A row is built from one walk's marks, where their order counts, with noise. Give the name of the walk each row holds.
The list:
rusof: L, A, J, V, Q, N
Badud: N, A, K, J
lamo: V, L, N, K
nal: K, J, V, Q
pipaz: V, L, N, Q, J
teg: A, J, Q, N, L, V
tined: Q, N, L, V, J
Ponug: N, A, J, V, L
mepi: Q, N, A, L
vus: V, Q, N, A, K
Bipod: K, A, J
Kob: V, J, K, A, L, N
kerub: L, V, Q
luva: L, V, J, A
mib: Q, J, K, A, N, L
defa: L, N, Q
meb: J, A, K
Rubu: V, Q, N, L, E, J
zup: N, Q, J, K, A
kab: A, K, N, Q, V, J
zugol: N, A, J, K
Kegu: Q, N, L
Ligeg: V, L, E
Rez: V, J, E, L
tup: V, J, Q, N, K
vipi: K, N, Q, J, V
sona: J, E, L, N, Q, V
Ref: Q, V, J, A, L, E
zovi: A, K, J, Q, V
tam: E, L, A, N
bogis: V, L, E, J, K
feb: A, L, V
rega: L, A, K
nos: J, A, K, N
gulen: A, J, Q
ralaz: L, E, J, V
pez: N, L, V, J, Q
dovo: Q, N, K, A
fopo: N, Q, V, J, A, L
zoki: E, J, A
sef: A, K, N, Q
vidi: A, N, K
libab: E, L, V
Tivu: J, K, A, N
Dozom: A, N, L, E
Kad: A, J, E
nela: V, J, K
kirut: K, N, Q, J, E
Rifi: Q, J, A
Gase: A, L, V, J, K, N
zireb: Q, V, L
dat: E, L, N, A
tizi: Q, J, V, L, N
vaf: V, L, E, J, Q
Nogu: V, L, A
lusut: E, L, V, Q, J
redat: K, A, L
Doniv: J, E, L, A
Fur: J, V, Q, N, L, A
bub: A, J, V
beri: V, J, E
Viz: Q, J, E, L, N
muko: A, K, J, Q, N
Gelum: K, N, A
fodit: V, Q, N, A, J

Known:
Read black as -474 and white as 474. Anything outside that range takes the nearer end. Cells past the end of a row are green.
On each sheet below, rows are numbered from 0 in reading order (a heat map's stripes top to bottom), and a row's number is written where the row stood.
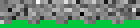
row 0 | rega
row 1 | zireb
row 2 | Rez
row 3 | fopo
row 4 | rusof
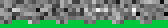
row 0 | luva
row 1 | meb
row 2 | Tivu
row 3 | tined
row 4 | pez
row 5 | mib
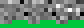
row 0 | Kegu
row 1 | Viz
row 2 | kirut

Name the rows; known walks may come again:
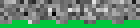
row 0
tizi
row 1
sef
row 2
Badud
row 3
vipi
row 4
fopo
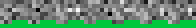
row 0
Rifi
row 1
Gelum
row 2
lusut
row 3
Viz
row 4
bub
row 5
kerub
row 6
gulen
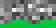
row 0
Bipod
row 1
beri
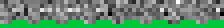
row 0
nela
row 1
fodit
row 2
tined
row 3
bogis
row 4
tam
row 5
rusof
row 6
teg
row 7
muko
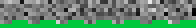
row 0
mib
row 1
redat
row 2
meb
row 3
Tivu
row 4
nos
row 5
Rez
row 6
tup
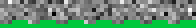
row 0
zireb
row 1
defa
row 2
zovi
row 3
rega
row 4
Ponug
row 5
Ligeg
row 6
pez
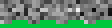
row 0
zugol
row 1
luva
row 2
pipaz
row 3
vidi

